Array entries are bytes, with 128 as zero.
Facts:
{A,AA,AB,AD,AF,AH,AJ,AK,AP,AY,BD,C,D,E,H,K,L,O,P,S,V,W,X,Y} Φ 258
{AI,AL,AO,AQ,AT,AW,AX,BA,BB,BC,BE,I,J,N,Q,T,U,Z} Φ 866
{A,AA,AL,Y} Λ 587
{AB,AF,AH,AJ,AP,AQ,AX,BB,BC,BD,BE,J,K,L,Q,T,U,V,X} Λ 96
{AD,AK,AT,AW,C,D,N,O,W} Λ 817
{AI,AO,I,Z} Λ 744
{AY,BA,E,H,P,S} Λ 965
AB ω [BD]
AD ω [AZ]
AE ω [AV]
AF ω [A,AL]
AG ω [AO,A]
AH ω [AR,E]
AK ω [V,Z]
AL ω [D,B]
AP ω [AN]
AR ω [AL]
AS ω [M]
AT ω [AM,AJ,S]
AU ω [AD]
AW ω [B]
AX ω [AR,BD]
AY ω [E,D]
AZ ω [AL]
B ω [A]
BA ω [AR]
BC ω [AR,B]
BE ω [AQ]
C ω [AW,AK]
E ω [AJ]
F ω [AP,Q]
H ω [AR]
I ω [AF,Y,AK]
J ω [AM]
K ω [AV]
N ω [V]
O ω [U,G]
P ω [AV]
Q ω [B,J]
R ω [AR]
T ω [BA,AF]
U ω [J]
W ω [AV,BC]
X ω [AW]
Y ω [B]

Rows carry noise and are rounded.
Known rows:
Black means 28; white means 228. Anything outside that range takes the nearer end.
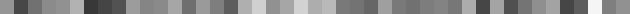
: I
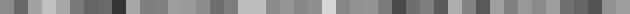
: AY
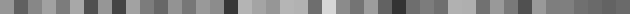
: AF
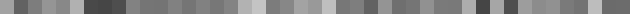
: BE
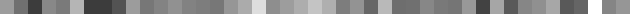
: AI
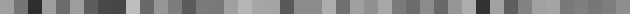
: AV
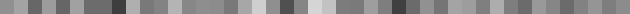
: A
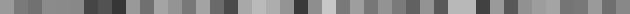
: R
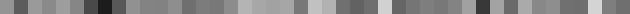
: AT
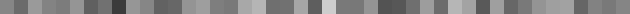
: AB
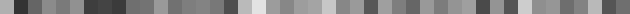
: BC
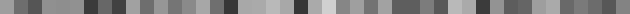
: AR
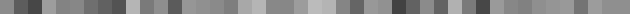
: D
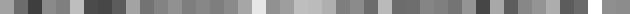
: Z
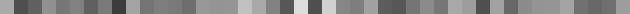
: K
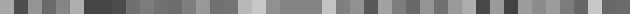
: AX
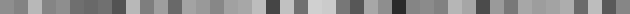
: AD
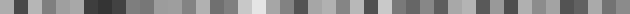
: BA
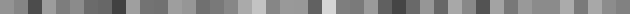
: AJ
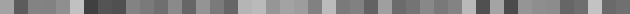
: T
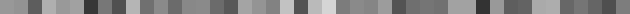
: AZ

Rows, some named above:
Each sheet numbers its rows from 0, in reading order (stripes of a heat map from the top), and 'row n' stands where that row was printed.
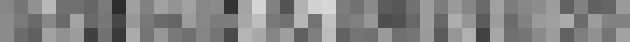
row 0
Y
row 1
BD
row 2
F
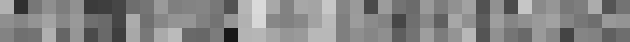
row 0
BC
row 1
S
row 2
B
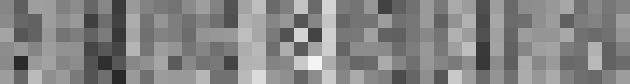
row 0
X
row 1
F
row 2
K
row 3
AU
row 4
AW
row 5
H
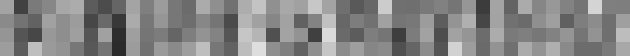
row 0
N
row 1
F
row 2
AP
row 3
H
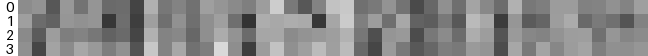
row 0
AA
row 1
AR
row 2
O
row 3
AK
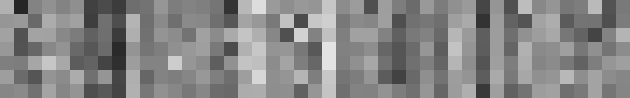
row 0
BC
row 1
AZ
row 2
P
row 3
AH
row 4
E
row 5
V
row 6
AS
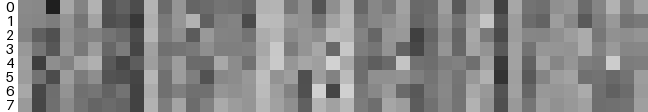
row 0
AN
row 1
AG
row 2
D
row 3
L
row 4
N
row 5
AE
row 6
K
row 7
W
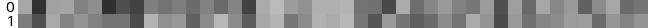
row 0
Q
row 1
C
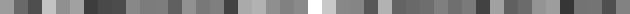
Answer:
AL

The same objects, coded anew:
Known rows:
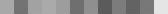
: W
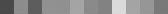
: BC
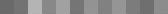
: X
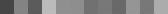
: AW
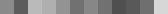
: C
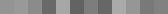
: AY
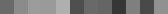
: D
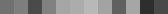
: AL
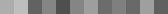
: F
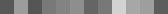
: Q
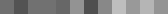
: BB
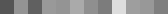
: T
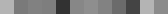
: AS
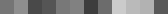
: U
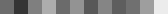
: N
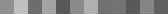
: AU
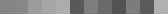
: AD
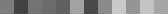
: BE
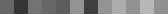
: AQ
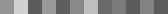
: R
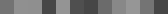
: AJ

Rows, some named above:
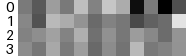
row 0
A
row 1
C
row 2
H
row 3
AB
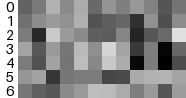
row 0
AF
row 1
D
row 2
AK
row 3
Y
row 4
A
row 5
AT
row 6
I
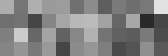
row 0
W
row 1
AL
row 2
AZ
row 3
AV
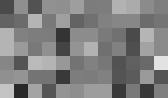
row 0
BA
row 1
BD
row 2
AS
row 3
AE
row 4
C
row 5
AN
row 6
AA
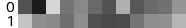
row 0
V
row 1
O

